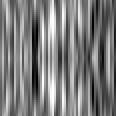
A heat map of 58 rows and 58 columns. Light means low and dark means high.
Streaks run downward. Overall the values sit about 50% of the way up the scale. It is mirror symmetric from top to bottom.
